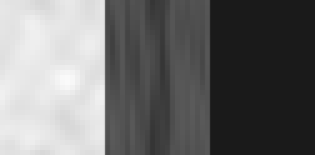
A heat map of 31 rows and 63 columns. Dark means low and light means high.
It is made of 1 by 3 panels. Panel 1,1: very high, blotchy, faint in contrast. Panel 1,2: low, streaked downward, faint in contrast. Panel 1,3: very low, flat.
